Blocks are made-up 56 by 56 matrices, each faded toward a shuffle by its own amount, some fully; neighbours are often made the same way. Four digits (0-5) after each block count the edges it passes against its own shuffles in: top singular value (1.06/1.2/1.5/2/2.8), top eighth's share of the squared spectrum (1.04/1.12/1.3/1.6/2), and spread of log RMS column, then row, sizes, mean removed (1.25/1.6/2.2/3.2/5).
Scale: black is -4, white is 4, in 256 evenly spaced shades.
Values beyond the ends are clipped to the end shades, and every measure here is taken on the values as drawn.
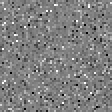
1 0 0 0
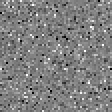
1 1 0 0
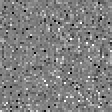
1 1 0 0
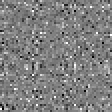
4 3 2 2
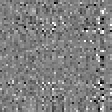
4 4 2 2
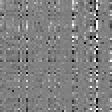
5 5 3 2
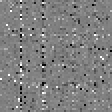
4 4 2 1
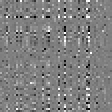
4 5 3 3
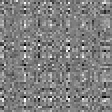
5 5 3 3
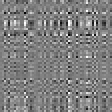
5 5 4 4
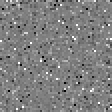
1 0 0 0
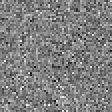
2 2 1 1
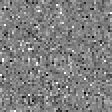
3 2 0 0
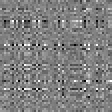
5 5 3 3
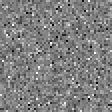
0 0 0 0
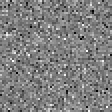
0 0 0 1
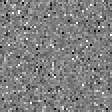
0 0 0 0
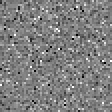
0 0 0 0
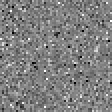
0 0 1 0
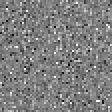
0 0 1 0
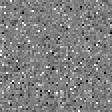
2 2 0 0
